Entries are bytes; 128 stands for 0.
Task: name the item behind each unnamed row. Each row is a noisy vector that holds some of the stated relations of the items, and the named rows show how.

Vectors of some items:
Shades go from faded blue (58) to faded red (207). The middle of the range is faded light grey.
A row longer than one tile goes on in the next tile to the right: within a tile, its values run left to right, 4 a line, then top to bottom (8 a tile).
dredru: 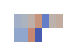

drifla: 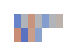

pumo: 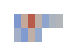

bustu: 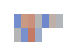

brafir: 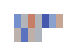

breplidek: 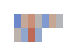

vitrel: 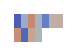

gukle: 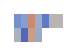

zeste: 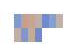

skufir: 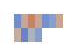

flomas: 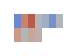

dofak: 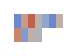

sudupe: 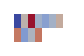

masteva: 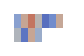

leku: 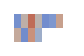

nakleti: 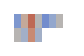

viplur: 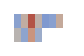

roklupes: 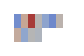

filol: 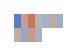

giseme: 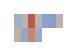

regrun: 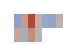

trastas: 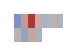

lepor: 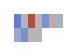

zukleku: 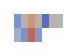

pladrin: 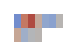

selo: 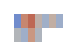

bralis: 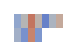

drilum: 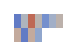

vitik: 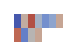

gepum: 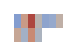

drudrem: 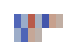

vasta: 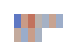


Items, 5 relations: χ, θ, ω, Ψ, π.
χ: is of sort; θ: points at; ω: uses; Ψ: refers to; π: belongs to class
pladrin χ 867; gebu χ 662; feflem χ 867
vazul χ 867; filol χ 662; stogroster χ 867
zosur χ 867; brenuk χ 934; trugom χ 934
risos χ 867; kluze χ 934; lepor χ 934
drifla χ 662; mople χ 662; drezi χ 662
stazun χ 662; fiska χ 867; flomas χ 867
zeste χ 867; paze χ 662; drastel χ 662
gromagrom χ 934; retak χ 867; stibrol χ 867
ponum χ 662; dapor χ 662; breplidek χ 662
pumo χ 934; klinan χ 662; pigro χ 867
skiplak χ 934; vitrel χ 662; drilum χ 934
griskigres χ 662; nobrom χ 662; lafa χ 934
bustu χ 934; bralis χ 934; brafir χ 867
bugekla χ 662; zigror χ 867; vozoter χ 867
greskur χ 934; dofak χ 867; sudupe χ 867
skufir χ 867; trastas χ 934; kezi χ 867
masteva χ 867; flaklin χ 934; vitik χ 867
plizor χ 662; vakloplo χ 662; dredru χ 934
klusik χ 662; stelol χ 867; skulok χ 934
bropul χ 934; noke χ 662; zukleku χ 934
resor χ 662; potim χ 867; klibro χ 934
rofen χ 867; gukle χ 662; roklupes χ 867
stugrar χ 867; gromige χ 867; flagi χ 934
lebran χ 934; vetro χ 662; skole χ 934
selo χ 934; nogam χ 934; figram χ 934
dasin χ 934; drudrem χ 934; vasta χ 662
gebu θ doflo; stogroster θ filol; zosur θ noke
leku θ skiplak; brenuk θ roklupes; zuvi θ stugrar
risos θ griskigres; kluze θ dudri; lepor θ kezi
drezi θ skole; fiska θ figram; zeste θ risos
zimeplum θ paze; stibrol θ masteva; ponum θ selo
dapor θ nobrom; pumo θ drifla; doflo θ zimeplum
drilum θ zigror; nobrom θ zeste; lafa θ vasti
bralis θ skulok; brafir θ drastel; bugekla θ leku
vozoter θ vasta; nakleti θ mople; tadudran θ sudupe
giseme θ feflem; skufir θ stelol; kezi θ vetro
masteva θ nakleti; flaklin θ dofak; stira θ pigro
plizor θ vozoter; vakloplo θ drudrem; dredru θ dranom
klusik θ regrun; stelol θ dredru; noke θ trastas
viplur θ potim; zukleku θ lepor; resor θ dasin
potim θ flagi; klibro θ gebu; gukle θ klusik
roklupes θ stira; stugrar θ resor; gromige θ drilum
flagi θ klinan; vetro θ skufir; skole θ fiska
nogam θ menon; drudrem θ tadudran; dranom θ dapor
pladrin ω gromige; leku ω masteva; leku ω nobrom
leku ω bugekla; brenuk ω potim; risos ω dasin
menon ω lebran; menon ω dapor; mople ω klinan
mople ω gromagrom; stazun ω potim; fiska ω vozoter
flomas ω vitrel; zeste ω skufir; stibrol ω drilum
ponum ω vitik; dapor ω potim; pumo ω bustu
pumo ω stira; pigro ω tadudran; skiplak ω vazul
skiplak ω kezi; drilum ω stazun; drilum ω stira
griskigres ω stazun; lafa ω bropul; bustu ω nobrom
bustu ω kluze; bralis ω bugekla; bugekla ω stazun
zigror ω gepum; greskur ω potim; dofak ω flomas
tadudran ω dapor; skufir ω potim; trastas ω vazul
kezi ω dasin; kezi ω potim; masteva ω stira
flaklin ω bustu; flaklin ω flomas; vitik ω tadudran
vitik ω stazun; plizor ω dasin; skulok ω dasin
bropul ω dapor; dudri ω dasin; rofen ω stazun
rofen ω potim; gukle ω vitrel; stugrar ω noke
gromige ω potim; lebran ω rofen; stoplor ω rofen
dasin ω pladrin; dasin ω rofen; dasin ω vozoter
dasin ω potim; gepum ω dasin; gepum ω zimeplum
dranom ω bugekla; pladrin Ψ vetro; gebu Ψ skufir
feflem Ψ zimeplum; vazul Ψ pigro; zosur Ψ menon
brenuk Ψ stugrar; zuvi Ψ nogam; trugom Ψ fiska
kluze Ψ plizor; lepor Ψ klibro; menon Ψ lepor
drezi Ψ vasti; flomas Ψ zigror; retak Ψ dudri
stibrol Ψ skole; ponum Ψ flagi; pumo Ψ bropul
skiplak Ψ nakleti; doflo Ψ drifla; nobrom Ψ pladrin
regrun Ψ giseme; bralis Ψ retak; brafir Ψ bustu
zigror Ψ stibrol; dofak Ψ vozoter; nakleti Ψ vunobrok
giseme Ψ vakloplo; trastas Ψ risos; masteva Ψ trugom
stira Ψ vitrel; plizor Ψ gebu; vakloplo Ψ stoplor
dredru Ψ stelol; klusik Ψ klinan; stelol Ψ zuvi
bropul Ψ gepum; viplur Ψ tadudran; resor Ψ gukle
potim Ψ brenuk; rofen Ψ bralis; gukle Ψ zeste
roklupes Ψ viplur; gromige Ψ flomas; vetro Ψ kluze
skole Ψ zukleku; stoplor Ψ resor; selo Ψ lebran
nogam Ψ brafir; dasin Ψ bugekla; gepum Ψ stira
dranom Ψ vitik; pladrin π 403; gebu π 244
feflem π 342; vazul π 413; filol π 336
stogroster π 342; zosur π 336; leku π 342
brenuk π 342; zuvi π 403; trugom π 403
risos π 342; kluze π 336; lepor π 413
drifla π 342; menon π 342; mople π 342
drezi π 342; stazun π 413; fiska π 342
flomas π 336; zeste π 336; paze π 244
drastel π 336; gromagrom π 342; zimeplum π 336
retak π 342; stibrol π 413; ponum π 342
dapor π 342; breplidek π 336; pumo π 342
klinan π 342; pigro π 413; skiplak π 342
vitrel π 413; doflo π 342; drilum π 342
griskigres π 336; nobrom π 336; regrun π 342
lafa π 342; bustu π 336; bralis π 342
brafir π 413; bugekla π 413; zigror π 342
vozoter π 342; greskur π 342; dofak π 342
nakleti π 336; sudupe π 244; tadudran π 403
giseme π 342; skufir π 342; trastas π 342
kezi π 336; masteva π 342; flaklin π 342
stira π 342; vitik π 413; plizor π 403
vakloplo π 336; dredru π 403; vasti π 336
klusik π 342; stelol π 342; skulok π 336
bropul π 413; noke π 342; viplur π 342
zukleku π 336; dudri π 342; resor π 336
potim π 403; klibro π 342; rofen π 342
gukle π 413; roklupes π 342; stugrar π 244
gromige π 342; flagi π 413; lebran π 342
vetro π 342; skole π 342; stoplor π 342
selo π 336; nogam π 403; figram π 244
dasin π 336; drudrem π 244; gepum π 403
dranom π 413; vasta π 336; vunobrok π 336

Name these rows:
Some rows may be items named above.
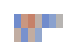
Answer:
kezi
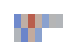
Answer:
lafa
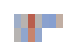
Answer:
giseme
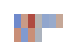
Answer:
dudri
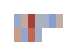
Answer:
stoplor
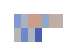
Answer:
dapor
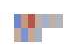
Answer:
greskur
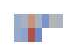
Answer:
vakloplo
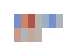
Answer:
flomas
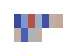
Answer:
gebu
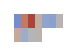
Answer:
pladrin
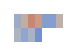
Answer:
stelol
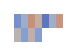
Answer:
dranom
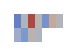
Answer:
lepor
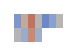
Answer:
nakleti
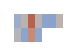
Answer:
giseme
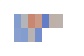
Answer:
vetro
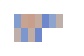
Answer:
zeste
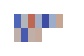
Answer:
stugrar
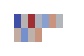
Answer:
figram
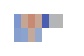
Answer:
kluze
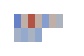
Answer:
plizor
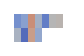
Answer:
gukle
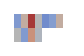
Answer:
doflo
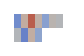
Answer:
lafa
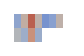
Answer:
zuvi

